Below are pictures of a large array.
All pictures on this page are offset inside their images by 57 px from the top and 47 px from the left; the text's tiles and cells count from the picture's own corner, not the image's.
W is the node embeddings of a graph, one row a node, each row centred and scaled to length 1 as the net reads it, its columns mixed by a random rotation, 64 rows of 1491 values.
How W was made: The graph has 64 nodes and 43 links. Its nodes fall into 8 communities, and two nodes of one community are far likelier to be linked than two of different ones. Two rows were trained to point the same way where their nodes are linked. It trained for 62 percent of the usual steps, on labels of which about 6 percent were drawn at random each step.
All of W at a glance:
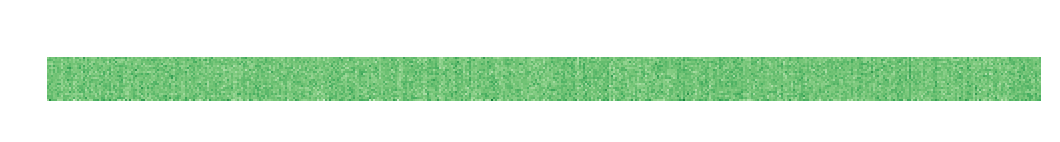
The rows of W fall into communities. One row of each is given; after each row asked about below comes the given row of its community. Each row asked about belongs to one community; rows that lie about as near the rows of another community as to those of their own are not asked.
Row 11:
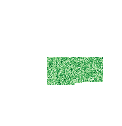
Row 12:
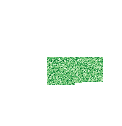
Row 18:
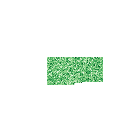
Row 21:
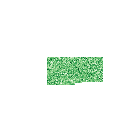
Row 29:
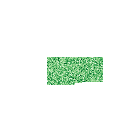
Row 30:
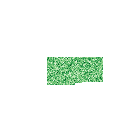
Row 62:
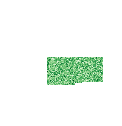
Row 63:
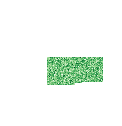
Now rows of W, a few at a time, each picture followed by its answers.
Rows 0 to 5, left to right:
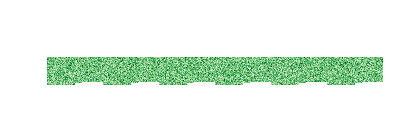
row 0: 30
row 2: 63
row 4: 63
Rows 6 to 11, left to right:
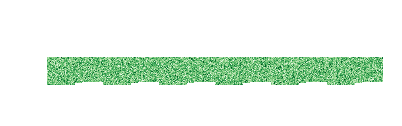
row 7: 62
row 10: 11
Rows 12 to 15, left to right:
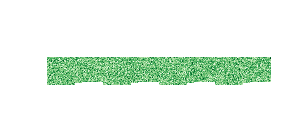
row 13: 29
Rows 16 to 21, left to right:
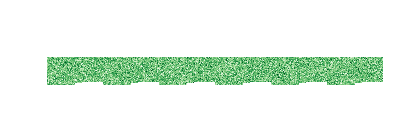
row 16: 12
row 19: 29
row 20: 21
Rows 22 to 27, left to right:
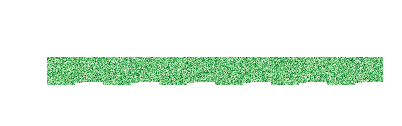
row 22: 29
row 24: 11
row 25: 62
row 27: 62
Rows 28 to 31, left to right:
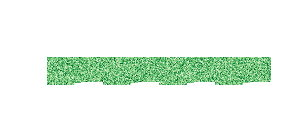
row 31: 29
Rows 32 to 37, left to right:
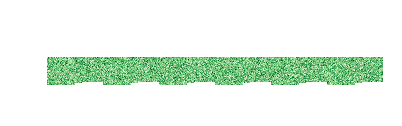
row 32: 18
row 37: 62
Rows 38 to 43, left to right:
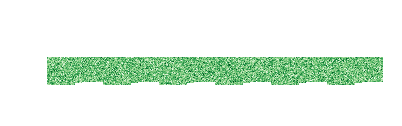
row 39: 21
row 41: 12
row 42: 62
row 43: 12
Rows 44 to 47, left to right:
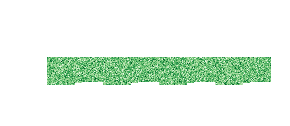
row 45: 11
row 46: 12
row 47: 63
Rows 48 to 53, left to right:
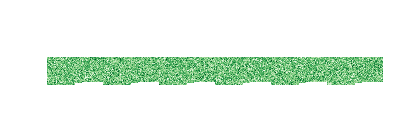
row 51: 12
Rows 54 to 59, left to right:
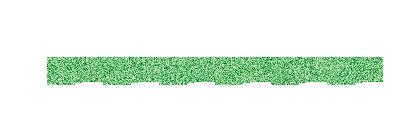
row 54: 63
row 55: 63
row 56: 11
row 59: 29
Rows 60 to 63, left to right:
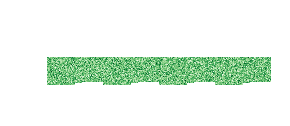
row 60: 21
